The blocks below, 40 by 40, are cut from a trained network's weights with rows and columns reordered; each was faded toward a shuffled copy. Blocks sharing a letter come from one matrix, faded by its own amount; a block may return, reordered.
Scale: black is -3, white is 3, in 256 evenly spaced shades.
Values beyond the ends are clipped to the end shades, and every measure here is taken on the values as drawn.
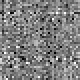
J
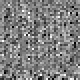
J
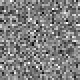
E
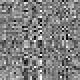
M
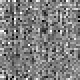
J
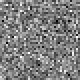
E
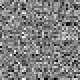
M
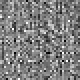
J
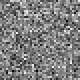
E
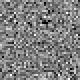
E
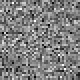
E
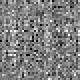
J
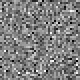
E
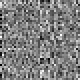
M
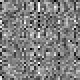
M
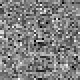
E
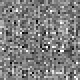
J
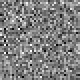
M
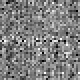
J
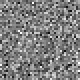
E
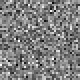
E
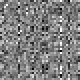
M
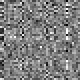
M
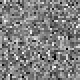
E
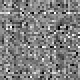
J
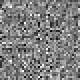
M
